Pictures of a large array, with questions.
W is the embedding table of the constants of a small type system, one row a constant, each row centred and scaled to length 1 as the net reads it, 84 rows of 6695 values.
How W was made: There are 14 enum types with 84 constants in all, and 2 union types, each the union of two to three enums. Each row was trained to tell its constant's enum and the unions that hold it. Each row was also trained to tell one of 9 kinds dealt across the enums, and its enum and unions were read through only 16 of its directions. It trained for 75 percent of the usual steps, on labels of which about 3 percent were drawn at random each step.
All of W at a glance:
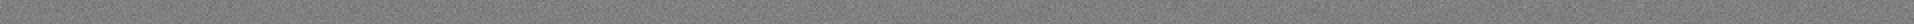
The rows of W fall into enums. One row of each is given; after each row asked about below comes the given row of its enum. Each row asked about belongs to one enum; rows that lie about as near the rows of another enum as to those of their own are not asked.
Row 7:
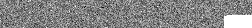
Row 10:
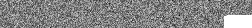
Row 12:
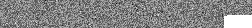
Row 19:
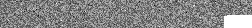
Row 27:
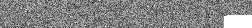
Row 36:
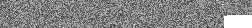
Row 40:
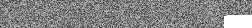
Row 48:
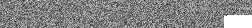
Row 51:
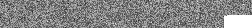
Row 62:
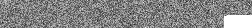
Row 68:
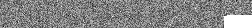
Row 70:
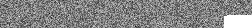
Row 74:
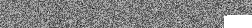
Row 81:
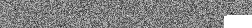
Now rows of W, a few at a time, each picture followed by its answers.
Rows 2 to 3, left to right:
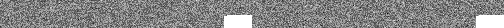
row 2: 40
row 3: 27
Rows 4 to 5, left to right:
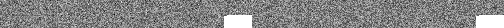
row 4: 74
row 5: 81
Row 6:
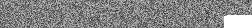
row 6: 48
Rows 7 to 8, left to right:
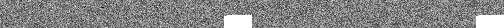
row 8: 48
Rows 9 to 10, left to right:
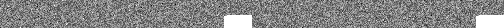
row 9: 19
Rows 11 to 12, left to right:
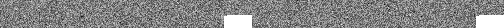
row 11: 48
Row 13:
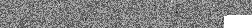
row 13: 70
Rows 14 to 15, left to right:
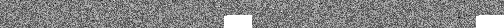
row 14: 19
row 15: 27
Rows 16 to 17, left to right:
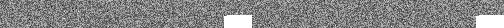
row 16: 68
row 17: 48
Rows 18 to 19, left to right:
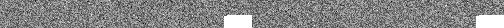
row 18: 19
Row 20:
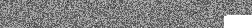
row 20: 7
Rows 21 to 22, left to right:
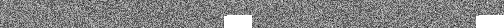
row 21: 12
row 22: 81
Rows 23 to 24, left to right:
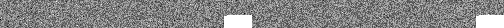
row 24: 7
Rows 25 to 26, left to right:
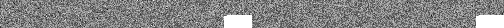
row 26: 7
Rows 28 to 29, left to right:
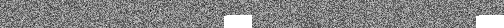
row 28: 19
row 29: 74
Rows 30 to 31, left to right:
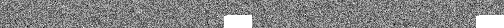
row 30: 48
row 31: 36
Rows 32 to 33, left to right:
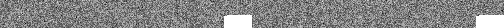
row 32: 74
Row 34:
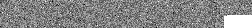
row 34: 36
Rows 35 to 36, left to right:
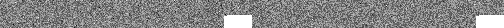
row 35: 10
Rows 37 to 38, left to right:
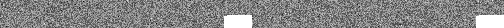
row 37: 74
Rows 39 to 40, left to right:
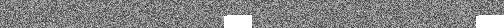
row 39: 48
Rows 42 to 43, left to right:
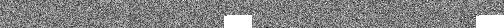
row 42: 68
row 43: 12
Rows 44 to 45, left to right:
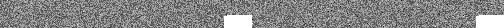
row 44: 36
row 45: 7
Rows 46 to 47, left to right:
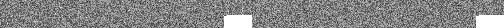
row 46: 7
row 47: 10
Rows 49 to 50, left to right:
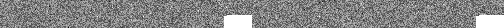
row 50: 19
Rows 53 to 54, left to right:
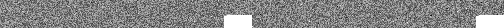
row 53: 51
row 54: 10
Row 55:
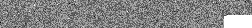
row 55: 27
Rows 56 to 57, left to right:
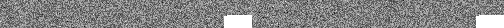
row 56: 36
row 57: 12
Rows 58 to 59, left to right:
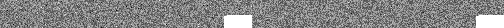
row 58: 36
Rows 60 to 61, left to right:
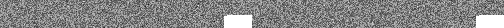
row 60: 12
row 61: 62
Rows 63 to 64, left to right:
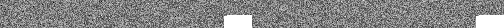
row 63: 51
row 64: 27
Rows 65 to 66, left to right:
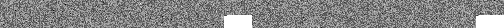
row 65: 10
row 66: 27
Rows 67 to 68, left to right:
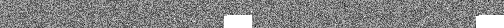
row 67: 62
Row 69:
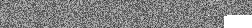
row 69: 12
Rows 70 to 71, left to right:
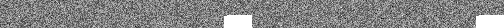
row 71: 27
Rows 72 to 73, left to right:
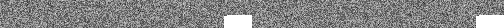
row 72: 68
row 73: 40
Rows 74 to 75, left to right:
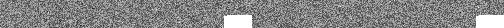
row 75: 7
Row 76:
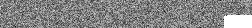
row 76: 19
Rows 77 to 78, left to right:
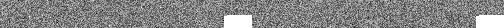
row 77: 62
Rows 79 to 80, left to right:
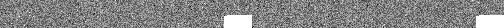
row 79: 10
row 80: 74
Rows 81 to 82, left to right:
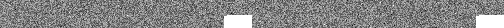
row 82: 12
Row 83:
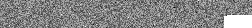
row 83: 81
